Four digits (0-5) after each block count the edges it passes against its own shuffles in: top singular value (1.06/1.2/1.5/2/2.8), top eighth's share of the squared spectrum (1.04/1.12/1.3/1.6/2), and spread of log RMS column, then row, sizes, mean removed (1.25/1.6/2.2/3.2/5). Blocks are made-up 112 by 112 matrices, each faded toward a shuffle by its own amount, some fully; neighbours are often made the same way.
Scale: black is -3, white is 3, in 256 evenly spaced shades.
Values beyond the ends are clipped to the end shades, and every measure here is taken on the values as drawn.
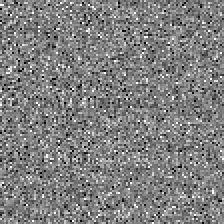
3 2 1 1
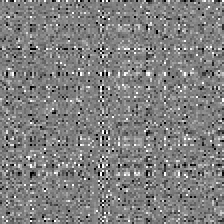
5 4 3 3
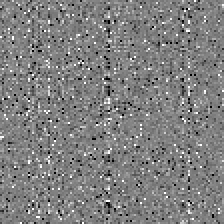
4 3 2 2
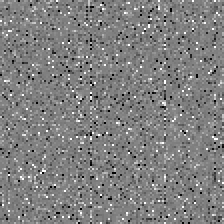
3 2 1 0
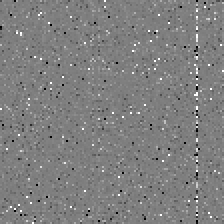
4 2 1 0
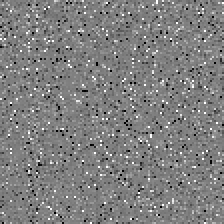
2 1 1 0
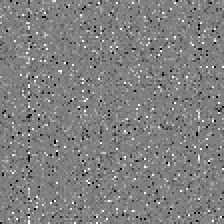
3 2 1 0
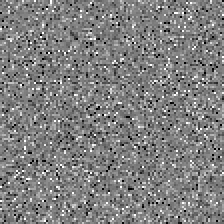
3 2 1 1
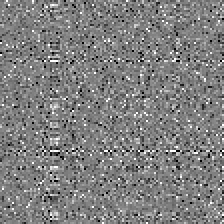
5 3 2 2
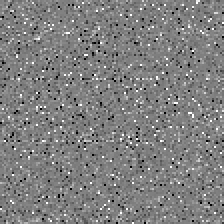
3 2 0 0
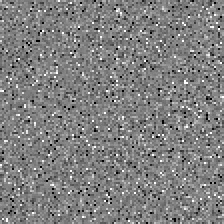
0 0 0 0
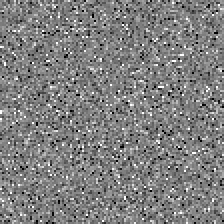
2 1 0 0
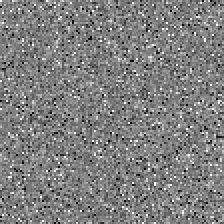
0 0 0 0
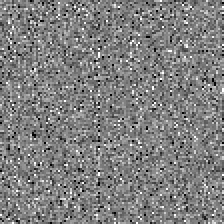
1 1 3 0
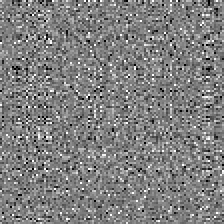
5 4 3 3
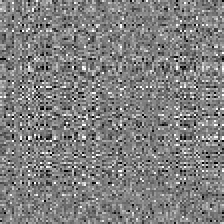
5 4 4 4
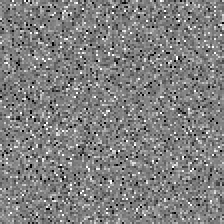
2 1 0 0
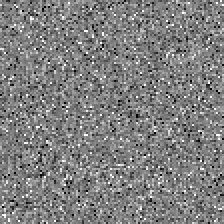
3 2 0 0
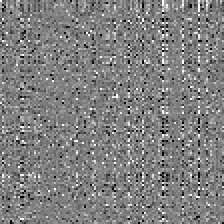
5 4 4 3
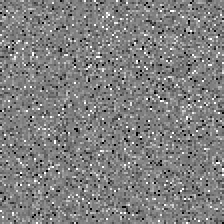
2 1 0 0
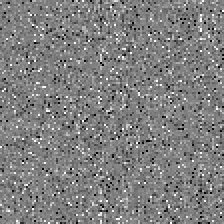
2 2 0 0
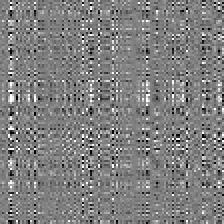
5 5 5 4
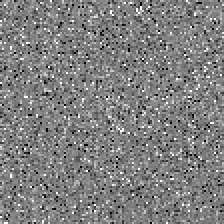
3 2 1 0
